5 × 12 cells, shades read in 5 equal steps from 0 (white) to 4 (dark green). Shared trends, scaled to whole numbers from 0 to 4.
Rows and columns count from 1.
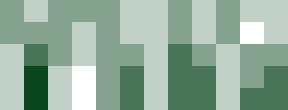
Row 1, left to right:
2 1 2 2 2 1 1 2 1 2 1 1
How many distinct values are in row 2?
3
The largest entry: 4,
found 2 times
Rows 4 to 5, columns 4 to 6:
0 2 3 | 0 2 3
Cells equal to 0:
3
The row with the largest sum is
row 5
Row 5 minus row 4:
0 0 0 0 0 0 0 0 0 0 1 0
